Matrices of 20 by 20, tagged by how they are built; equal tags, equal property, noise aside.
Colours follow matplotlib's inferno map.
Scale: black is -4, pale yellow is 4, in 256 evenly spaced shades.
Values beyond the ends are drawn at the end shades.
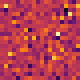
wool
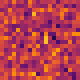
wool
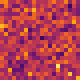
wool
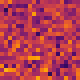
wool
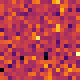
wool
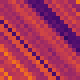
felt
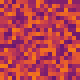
wool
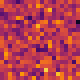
wool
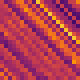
felt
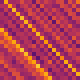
felt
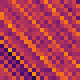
felt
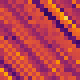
felt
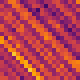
felt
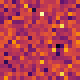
wool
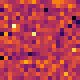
wool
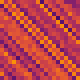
felt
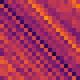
felt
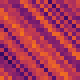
felt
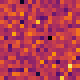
wool
